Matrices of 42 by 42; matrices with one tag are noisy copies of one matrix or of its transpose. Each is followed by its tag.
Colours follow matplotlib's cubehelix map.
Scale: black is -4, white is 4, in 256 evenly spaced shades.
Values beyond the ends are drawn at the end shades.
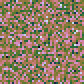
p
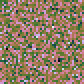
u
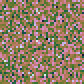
p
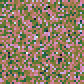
u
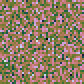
p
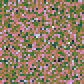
u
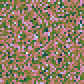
u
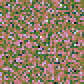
p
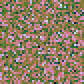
p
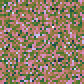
u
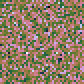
u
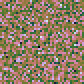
p
